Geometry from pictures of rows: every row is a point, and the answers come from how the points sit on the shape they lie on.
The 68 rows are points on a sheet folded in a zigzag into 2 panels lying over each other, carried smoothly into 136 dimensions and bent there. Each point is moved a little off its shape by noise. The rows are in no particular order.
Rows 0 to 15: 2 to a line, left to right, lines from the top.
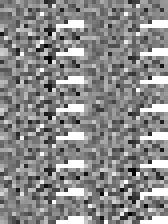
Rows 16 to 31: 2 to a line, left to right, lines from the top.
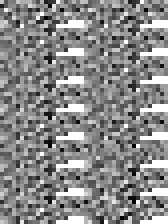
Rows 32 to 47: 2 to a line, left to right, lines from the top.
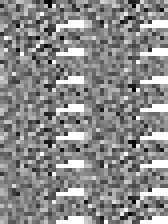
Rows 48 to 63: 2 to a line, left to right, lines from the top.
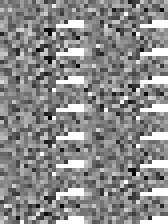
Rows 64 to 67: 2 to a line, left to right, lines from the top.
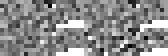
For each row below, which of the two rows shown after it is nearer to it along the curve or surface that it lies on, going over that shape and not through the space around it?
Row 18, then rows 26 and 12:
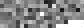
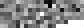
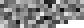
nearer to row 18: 26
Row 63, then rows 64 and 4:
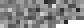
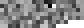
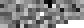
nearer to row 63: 64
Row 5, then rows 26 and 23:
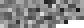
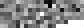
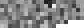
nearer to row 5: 23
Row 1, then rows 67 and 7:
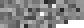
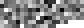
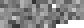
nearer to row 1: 7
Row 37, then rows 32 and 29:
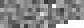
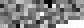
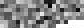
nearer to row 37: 32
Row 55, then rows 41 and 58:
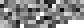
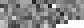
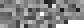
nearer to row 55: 58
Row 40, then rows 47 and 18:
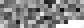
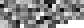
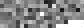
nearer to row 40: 47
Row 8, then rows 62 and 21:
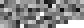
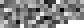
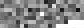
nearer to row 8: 21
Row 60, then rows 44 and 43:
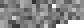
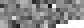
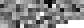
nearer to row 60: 44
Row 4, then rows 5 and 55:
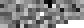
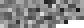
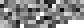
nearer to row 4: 55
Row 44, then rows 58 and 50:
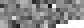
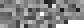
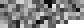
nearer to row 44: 58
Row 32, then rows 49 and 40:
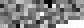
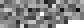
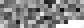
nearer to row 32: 49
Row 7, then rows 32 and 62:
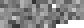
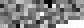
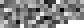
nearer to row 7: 32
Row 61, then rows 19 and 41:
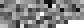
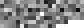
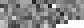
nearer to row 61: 19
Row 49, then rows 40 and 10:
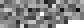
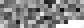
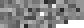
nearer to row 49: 10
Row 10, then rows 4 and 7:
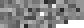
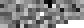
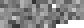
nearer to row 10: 4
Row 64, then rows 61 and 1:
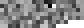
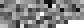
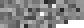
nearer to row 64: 61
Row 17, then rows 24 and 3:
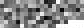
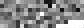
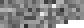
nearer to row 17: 24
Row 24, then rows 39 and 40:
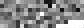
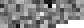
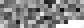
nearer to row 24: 39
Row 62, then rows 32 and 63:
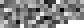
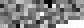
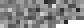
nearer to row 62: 63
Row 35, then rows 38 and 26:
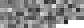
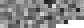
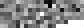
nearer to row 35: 38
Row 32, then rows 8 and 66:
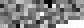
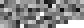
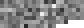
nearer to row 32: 8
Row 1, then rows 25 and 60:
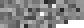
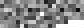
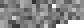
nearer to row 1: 25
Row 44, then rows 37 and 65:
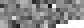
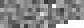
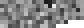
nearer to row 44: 37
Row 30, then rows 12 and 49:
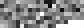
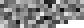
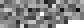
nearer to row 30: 49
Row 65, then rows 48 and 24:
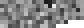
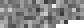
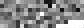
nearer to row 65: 48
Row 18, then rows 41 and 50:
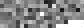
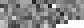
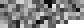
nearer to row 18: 50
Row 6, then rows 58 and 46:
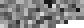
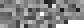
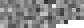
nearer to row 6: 46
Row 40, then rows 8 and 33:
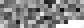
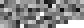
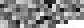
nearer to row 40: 33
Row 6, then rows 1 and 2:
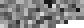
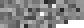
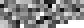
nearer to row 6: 2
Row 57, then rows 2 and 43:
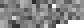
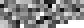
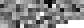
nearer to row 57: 43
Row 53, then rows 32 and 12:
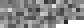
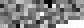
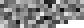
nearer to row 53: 12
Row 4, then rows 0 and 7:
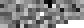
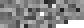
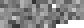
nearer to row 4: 0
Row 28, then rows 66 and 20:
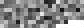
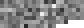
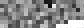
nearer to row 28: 20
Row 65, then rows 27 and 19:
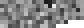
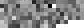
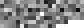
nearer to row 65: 27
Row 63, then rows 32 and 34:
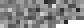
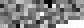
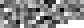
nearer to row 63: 34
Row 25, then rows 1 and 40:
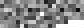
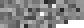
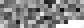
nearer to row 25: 1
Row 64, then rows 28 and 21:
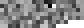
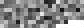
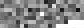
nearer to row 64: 28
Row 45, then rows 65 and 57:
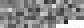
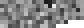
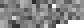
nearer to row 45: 65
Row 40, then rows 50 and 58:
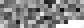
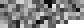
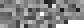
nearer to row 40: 50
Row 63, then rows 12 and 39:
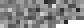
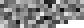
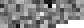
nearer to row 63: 12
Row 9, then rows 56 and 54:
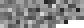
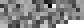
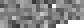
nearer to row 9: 56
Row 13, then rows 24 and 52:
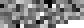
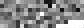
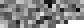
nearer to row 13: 24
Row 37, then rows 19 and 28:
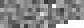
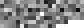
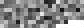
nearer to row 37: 19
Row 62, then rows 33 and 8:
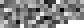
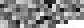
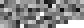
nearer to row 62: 33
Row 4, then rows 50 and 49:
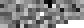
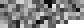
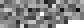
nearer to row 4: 49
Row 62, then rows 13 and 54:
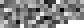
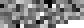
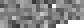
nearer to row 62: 13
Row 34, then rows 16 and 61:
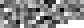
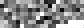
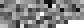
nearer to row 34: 16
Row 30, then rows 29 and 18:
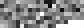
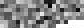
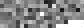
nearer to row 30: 18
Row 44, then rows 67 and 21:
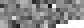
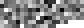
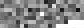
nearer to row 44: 21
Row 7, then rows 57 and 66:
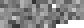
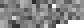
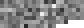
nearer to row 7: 57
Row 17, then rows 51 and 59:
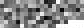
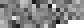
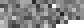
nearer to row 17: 59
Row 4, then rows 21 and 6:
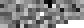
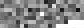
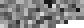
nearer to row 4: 21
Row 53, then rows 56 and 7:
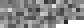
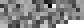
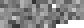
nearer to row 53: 56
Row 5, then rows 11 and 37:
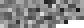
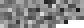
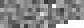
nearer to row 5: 11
